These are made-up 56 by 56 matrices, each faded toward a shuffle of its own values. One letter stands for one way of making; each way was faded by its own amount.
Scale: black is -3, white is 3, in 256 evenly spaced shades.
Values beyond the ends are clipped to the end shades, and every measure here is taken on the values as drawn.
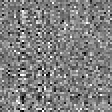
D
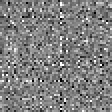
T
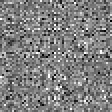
T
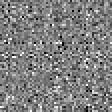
T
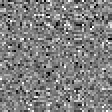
T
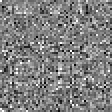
T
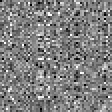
D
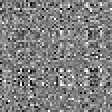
D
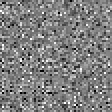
T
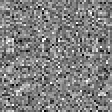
T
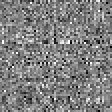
T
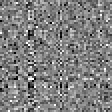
D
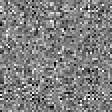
T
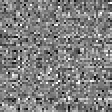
T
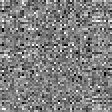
T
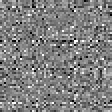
D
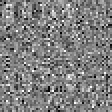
T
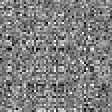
D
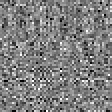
D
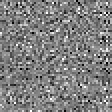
T
